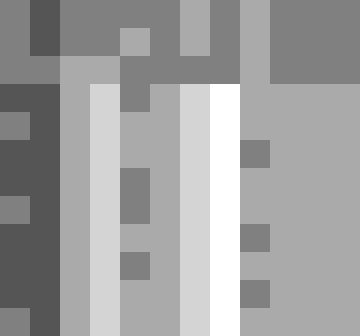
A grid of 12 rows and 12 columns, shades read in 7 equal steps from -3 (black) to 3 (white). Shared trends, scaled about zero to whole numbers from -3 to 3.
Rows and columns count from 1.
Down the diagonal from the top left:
0 -1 1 2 1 1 2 3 0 1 1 1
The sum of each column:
-6 -11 10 19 6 9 20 27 9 9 9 9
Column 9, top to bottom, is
1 1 1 1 1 0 1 1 0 1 0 1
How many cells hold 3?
9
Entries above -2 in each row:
12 12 12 12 12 12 12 12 12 12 12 12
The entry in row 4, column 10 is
1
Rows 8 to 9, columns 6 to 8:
1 2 3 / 1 2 3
